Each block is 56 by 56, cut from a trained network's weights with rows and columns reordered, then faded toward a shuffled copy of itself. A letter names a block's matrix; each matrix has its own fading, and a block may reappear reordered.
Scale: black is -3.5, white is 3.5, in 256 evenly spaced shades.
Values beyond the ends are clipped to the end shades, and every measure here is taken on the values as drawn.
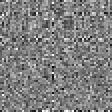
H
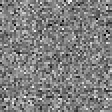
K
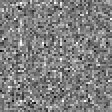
K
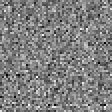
K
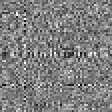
H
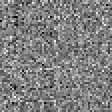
K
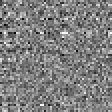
H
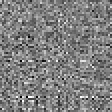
H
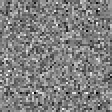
K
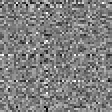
H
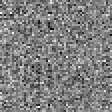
K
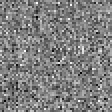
K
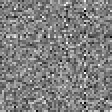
H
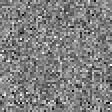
K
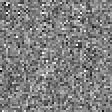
K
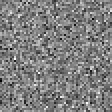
K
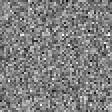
K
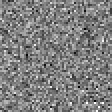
K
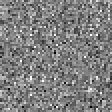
K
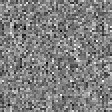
K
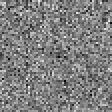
K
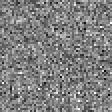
K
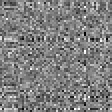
H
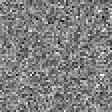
K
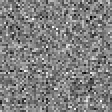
K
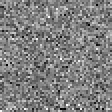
K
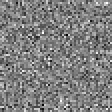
H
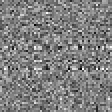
H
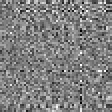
H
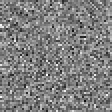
K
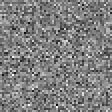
H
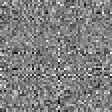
H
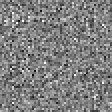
K
